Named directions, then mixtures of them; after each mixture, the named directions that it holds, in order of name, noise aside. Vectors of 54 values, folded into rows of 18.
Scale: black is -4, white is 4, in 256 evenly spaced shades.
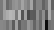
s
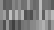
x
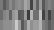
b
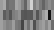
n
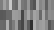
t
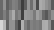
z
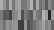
n, t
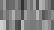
z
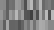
n, x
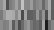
s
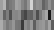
n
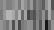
s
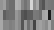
n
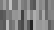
t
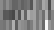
s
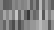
b, x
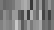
b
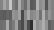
t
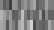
t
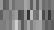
b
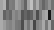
n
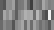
n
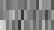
s, z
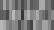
t, z
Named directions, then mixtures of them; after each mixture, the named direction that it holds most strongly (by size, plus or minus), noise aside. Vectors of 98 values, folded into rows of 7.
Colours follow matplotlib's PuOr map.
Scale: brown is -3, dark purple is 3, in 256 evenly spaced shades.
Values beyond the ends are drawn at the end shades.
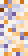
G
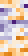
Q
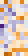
G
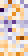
Q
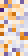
G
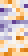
Q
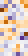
G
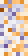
G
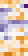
Q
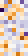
G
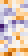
Q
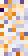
G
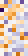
G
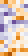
Q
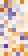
G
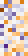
G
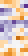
Q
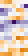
Q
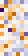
G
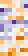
Q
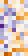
G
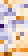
Q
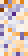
G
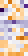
Q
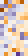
G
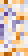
G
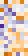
G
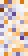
G
